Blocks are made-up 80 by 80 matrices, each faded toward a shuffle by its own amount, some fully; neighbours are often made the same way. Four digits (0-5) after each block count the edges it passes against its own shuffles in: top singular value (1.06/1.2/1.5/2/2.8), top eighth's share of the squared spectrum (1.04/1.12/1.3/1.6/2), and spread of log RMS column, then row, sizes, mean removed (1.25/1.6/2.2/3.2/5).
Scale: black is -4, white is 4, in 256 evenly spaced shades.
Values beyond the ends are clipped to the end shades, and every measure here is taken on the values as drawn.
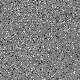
2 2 0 0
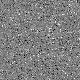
1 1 0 0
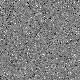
1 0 0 0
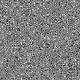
3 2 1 0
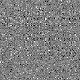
4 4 2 2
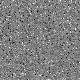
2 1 0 0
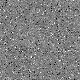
2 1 0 0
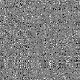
4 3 2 2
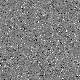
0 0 0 0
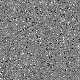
2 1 0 0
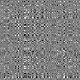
5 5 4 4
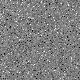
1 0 0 0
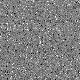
3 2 1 0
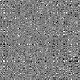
4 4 2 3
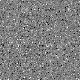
3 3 1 1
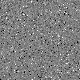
0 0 0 0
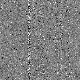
2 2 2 0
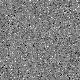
0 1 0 0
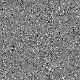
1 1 2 0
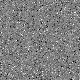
0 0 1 0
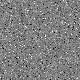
0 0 0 0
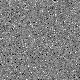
0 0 0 0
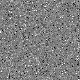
1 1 2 0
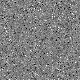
0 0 1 0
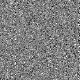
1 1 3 0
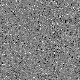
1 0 1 0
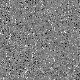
1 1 2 0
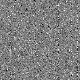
1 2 2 0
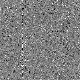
2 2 2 0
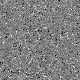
0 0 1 0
